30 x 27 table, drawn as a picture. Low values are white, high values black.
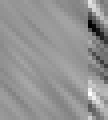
Grain: diagonal, down to the right. Seam: vertical, 80% of the way across, the left part calmer. Histogram: skewed, a long tail of high values. Mirror symmetry: none.
